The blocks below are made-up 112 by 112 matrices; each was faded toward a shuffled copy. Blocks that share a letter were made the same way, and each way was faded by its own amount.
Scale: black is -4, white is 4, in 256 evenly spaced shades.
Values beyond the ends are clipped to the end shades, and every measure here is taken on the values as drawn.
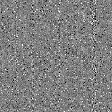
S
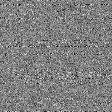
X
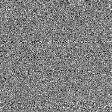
X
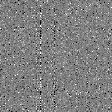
S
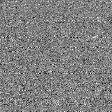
X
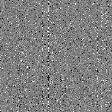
S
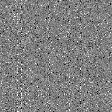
S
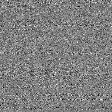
X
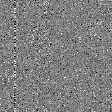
S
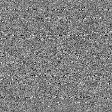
X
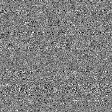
X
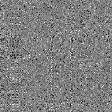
S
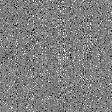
S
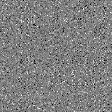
S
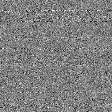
X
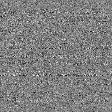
X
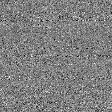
X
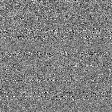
X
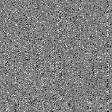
S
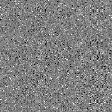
S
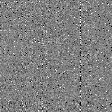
S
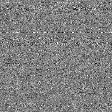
X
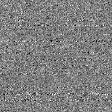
X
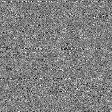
X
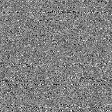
X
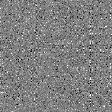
S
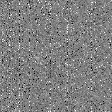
S
